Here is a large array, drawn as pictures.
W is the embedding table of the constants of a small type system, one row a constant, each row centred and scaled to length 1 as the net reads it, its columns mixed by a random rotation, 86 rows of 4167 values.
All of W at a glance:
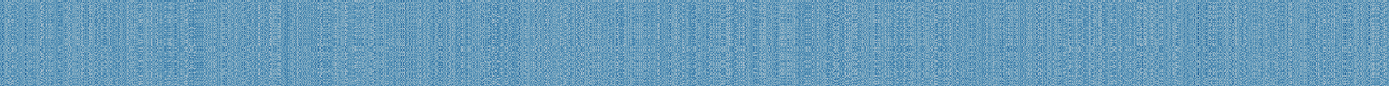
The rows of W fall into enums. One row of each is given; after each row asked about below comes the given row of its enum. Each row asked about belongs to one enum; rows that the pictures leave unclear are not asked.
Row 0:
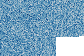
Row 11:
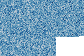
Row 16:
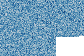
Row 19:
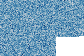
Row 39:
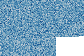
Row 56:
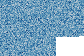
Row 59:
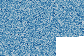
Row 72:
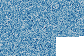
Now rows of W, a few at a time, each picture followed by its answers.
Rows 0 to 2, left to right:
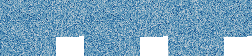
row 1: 0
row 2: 11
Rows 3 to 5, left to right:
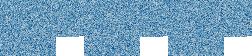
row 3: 72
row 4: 19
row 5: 59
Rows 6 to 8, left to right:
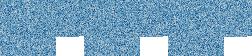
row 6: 11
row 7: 39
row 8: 72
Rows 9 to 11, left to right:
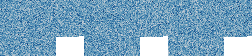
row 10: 0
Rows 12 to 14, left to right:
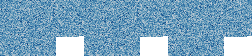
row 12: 59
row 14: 19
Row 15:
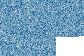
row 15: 11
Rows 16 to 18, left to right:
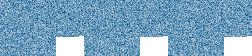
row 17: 39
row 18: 59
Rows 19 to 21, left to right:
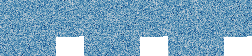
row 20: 19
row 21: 11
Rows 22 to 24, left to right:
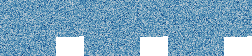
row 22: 19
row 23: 59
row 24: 56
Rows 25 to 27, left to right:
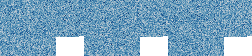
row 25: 11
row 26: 59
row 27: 0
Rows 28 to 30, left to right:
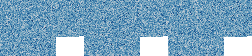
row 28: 72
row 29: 59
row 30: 11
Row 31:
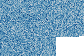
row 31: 0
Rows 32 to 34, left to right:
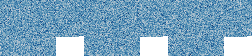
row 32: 39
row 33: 59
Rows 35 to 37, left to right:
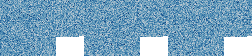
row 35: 0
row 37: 56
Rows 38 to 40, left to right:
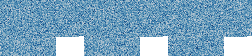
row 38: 39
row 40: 19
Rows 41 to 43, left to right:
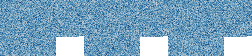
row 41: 59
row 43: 39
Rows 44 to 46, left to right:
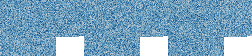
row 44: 39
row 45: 72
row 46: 0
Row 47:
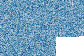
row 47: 19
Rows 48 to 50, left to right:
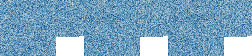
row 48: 19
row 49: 0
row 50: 0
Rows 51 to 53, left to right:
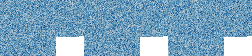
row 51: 19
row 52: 72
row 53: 11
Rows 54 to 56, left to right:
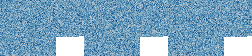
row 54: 59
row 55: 72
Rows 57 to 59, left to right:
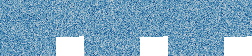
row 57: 0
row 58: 11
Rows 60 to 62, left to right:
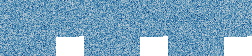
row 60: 19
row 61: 16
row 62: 0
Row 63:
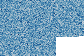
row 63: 59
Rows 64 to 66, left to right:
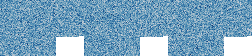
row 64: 59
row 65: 0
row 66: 19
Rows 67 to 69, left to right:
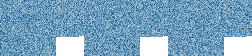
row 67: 0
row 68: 72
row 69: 59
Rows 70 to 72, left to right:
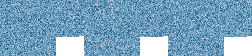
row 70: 56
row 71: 11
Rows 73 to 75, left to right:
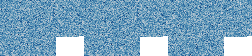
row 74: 59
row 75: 19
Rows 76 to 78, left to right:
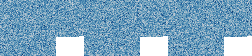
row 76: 19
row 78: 16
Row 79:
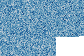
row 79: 11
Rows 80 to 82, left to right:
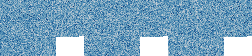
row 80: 0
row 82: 11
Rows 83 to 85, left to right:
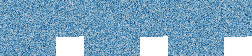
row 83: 19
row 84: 16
